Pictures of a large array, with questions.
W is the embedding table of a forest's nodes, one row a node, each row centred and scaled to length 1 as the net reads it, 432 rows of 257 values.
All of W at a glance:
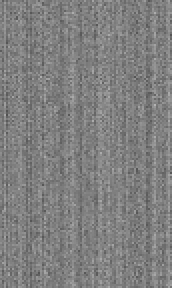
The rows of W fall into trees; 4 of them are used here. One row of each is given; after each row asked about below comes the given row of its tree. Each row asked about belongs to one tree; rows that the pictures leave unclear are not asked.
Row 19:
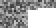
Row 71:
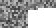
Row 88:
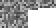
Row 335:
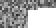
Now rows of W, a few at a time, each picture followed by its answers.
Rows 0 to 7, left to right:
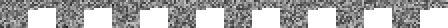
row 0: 335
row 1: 335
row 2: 19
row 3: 71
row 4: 71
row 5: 19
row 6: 19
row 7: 71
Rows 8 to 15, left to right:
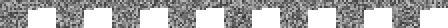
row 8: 71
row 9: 335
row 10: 335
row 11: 88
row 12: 71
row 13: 88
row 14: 335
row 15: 71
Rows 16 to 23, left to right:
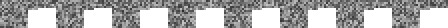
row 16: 335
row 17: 88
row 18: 19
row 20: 19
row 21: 71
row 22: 88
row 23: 335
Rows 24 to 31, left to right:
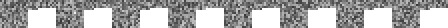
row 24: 88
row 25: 19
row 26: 335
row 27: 19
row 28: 19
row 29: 19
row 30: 71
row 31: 71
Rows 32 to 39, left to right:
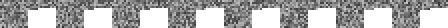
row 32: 88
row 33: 88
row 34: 88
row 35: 71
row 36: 19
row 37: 71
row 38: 19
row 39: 88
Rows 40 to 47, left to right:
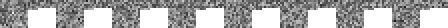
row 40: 19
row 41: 335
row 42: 335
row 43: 88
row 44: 88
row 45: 335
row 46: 88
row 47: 71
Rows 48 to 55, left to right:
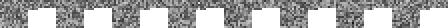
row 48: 88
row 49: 88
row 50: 71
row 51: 88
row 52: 19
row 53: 19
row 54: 71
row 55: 71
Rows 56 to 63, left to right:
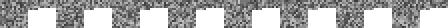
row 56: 19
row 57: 71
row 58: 88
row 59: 335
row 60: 88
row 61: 335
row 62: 71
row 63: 335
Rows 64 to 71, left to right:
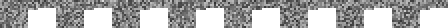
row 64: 335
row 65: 71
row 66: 19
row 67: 88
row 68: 88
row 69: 19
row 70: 71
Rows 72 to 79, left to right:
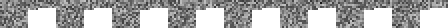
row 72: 19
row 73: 71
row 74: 71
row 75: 71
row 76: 335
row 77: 88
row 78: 19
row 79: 19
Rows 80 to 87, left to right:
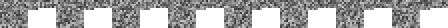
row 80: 88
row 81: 19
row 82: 71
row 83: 335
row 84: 71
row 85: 335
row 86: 335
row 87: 19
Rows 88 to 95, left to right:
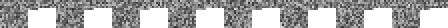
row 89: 71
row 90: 19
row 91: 71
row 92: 19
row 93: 71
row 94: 71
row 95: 88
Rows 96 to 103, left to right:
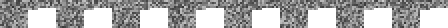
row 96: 19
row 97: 71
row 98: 71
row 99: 19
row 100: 88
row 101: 335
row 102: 19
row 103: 335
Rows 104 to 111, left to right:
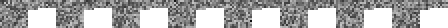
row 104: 71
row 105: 19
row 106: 19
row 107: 335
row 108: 335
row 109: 19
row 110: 335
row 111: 71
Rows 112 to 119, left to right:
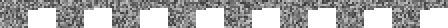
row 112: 88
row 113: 71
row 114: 19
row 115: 19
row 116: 19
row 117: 88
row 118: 88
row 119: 88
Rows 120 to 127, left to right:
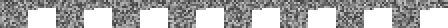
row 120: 335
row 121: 19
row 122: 19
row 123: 335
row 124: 335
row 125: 335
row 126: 71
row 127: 71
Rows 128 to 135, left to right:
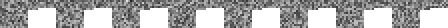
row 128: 19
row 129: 335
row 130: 88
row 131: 71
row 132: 335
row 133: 88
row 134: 19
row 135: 88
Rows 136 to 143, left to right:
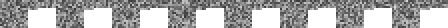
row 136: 19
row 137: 19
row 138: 335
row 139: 88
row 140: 71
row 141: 335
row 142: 335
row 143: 335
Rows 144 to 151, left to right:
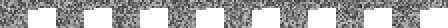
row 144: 19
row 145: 19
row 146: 19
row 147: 19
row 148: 335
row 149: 335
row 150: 335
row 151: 19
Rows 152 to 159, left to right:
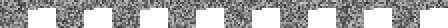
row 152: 19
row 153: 71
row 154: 71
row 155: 335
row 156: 88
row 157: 71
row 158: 19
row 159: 71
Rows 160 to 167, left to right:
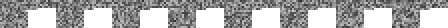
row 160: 71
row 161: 71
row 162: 88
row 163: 88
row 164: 71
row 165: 71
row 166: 335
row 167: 335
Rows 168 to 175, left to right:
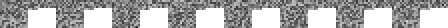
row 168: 335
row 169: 335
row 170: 71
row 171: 71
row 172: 71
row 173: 71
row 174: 335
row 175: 335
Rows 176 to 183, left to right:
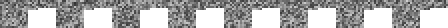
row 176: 335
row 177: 19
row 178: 71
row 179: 88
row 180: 335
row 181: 335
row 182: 335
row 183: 88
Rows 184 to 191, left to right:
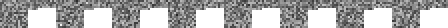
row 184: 71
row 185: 71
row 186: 335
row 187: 71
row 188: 335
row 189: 88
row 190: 71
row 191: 71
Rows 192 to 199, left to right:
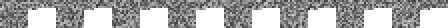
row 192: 71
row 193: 335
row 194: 19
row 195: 19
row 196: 19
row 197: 335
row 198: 71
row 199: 335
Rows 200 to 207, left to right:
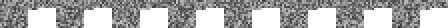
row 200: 71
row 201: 71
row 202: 335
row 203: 71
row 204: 19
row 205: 71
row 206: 88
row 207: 71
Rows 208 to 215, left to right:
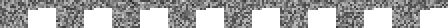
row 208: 19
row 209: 71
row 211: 88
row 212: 71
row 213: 19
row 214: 71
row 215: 88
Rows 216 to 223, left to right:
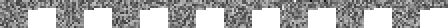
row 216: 19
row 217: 88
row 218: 19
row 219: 71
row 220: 71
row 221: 335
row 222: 335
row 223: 88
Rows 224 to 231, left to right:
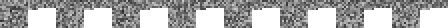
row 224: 71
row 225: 335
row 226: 19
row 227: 88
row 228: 19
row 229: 19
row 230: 335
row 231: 335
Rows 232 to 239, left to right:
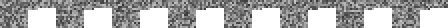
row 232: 19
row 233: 19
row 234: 19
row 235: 88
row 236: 335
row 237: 88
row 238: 71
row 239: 88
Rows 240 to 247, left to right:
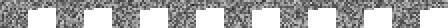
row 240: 71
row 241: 335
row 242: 19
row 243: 71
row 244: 19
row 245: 88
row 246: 335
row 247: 71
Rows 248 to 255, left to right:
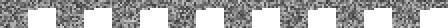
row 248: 19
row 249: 19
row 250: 335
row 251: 71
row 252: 88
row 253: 71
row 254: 88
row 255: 88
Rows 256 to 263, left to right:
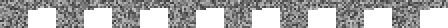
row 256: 71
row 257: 88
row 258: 88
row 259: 88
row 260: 88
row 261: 71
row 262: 335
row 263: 19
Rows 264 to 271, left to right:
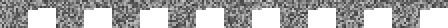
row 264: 88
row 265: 335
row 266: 19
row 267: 71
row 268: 19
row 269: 71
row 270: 335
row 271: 335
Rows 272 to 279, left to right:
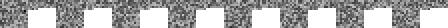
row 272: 19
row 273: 71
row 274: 19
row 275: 335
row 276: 71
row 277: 71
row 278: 19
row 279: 19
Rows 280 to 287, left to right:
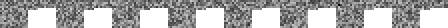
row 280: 335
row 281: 88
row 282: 88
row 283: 19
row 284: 335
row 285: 19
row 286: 71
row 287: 88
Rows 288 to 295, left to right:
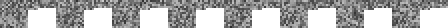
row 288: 335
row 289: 71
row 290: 19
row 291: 71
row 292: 71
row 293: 19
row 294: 88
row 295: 19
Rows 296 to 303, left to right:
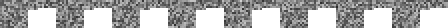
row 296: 71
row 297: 71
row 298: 71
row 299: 19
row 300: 19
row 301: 71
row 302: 71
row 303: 335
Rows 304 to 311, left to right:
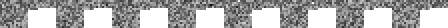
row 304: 19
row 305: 71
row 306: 19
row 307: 335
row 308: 19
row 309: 71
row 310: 71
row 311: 335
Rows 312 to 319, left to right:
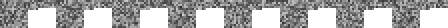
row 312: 19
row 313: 71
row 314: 335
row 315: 71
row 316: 88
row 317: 71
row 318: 88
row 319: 71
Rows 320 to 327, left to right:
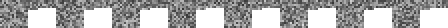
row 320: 88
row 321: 19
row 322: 335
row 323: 71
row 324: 335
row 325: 19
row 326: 88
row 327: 71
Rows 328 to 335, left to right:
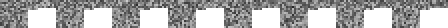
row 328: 19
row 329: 335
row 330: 88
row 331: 19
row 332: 19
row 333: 19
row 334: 335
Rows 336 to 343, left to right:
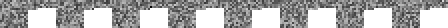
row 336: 71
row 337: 19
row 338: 19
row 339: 19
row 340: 335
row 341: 335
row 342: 88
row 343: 71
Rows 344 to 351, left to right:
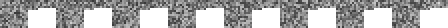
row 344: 88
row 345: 335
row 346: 19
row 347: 19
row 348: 19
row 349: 19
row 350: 88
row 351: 19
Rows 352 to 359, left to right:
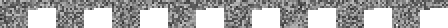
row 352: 19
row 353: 71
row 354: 71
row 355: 19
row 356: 71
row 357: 19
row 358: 71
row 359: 88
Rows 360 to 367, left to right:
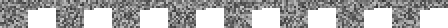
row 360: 19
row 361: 71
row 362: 88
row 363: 71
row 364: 19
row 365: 19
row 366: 88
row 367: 88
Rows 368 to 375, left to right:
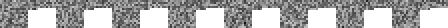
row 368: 71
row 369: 88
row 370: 71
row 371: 88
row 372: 71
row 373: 335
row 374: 88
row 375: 19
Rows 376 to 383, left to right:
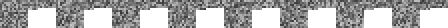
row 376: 71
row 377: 19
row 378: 19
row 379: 88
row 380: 19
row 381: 19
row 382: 335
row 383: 19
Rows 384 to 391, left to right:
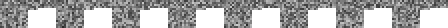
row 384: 335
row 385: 71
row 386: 88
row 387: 335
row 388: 335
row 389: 71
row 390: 335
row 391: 335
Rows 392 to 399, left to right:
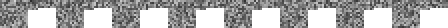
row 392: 19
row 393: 88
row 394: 71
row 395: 88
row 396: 71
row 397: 71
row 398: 71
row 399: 335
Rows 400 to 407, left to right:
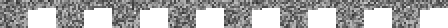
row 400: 19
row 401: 88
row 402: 19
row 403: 71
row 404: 19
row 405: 19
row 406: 335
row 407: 335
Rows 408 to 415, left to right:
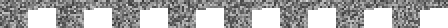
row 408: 19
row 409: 19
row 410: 19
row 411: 19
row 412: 19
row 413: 19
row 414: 335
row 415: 88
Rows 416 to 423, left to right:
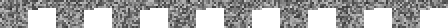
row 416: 88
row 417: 335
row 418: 88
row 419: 71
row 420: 19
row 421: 335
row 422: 19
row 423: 335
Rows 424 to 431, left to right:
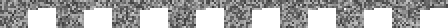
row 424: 19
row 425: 19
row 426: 19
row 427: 71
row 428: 335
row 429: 335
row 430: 19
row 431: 88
